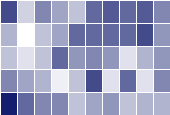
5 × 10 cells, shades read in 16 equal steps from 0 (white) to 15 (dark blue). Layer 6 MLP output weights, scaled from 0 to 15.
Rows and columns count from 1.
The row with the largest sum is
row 1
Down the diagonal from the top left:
12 0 4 1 4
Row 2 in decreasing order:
12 10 10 10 10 7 6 5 4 0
